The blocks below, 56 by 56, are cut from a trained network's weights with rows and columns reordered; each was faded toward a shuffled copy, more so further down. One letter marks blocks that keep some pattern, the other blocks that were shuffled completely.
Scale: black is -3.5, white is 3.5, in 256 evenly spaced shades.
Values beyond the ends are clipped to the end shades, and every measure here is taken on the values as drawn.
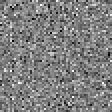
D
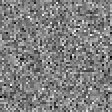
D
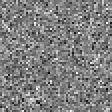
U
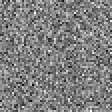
D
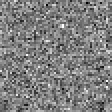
D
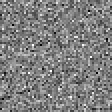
U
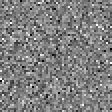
D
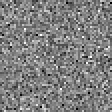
U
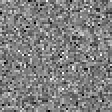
U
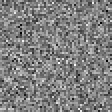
U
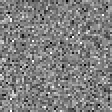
U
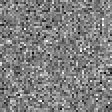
U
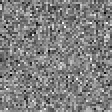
D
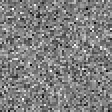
U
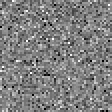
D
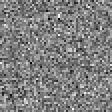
U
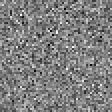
U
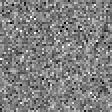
U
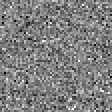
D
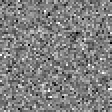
U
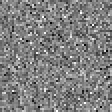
U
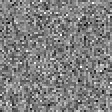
U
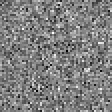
U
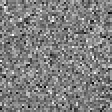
D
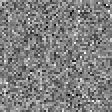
D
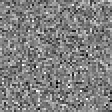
D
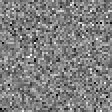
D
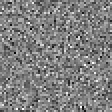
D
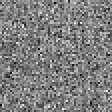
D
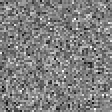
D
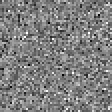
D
